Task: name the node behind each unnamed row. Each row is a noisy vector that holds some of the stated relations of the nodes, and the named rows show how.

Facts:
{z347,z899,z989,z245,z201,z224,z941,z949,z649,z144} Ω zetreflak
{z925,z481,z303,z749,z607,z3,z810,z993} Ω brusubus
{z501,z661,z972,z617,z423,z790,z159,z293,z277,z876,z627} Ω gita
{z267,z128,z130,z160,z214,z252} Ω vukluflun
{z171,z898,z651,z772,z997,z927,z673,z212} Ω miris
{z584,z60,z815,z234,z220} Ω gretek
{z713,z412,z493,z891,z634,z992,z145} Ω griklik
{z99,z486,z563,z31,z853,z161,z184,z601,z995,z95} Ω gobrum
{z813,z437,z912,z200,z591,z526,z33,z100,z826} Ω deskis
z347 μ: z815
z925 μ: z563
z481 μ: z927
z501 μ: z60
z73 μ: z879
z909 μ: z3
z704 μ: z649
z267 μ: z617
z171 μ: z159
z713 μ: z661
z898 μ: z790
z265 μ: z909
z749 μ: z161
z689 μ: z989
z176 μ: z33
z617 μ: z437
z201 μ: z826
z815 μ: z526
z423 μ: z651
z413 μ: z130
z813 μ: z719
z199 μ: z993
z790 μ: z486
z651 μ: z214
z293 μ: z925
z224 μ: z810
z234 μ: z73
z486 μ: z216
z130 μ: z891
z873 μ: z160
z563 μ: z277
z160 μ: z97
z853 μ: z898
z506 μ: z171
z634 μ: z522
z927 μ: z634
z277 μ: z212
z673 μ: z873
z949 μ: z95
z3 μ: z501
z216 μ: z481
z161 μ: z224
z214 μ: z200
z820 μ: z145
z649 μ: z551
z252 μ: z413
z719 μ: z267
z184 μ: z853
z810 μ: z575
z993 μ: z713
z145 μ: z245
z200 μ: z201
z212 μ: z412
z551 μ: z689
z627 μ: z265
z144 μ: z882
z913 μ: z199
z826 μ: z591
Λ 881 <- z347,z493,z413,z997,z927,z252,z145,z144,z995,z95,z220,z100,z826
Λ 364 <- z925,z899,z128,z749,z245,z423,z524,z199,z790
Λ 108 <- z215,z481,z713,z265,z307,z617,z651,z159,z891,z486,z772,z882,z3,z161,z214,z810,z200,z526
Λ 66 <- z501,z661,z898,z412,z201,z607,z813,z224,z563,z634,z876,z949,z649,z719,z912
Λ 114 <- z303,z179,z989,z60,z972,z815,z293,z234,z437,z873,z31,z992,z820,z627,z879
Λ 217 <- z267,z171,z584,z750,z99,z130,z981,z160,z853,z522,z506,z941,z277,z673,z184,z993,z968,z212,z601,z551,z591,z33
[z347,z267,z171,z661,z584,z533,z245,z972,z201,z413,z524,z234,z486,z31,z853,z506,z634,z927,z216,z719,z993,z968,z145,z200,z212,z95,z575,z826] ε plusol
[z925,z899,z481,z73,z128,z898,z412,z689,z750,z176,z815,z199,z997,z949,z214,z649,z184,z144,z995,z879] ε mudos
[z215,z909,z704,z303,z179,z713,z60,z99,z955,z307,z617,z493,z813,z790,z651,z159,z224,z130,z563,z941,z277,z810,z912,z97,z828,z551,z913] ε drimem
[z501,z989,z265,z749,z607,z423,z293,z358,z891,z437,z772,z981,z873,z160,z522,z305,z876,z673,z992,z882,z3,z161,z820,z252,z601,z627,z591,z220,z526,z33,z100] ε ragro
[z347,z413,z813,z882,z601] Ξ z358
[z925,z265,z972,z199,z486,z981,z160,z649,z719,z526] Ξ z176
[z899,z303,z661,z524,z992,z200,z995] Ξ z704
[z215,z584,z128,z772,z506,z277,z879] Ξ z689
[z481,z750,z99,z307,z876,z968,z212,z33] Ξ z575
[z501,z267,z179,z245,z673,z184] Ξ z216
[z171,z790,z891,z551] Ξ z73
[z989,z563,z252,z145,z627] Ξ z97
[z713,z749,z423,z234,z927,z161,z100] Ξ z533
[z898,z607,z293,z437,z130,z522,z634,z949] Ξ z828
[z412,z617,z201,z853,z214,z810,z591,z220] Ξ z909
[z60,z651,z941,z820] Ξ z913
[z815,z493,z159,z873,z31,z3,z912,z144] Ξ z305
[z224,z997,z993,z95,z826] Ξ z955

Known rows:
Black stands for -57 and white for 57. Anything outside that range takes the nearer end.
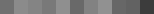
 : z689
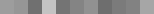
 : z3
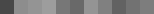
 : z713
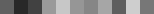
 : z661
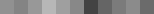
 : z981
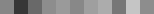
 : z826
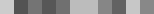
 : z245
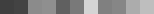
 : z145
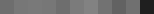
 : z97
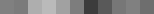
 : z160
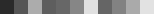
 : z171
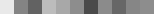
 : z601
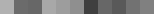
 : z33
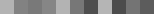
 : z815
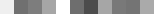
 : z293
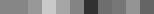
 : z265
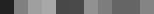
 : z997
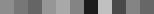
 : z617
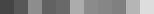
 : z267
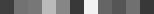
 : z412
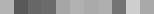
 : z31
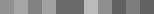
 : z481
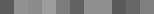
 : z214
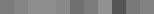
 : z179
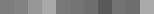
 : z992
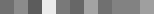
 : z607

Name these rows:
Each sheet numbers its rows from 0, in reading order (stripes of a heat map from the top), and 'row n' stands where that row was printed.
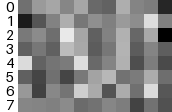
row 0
z176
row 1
z719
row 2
z649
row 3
z912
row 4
z277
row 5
z575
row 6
z972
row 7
z879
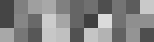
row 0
z772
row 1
z813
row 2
z563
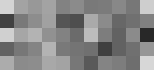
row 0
z749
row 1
z493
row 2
z925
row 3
z891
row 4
z820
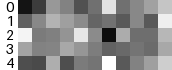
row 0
z927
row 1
z673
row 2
z423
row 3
z873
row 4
z212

